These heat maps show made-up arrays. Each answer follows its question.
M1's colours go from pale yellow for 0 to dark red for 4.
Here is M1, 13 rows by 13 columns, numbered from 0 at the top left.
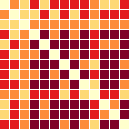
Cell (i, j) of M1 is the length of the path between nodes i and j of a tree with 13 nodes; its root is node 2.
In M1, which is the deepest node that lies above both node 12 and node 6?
9
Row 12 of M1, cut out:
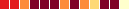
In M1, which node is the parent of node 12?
9
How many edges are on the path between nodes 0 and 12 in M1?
3
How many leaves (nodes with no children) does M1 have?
9
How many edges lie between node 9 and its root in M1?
1
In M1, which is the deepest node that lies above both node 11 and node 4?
0
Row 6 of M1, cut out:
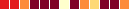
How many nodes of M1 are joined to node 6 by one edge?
1
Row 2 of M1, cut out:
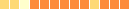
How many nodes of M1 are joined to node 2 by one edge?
3
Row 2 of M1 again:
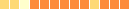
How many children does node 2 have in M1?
3
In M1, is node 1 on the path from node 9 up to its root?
no
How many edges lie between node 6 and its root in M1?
2
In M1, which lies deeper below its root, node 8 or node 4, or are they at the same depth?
the same depth
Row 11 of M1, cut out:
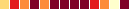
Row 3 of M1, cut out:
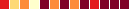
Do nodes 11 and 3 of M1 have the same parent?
no
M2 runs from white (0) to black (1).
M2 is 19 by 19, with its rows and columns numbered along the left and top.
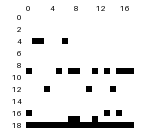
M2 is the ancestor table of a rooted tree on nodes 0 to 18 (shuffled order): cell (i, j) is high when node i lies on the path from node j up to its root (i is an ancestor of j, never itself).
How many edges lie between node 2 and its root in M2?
2
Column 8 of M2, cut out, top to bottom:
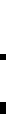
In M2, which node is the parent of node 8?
17
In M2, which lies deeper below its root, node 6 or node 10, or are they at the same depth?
the same depth
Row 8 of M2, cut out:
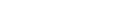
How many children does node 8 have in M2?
0
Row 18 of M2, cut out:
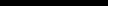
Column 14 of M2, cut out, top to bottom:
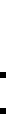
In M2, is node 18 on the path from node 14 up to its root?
yes
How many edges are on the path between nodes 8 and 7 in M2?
2
